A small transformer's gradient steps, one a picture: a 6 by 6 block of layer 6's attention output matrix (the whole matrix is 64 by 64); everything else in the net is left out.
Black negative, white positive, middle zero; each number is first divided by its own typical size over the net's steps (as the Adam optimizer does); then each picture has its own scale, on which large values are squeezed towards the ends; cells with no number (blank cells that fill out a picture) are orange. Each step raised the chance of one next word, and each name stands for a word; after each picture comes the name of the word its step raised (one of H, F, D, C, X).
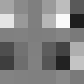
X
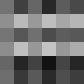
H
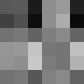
X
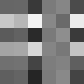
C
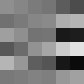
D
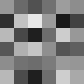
C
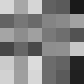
H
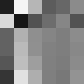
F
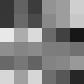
C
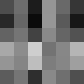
X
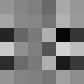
D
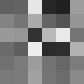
F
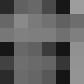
F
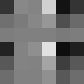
F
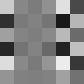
H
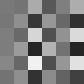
D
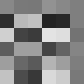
C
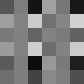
H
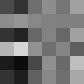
H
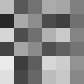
H
